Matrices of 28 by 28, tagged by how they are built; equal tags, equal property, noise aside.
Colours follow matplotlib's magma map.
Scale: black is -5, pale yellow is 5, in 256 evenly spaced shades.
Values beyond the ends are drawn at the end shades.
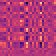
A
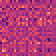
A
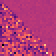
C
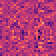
A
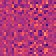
A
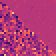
C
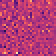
A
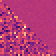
C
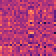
A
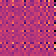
A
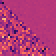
C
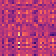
A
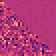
C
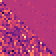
C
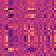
A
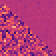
C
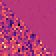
C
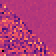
C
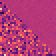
C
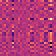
A
